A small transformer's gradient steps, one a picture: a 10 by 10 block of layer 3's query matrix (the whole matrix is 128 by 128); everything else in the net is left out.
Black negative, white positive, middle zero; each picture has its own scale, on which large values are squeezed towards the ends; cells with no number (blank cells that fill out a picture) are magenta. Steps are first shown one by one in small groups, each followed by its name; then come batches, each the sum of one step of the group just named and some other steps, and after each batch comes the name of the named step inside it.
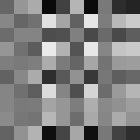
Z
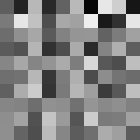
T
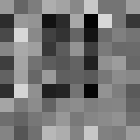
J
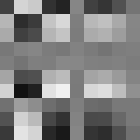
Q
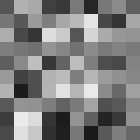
Q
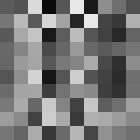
T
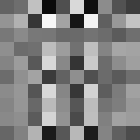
Z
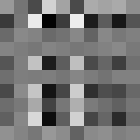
J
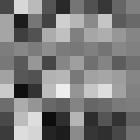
Q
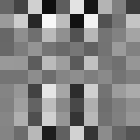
T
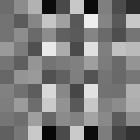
Z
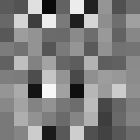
J
